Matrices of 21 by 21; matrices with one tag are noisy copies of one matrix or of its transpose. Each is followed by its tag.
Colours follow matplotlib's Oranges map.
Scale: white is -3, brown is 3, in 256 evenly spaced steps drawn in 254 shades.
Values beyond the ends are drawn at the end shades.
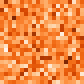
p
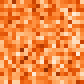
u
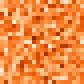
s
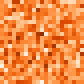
s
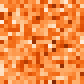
s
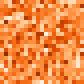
s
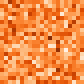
p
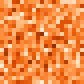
s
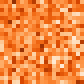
u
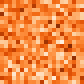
u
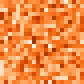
s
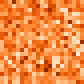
u
